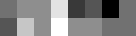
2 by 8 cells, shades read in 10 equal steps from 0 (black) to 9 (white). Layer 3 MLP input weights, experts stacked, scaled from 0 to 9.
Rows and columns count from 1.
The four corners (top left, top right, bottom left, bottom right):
4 4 3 4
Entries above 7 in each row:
1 1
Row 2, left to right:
3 7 5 9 5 5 4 4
